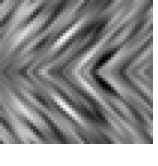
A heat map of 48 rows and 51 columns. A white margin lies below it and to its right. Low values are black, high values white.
Calmest part: middle left. Histogram: bell-shaped. Average level on the scale: 50%. Mirror symmetry: top to bottom.
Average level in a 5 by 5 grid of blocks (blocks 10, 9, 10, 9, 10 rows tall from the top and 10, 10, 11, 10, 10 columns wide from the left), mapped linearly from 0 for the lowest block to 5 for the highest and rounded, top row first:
51102
52112
02301
52112
51102
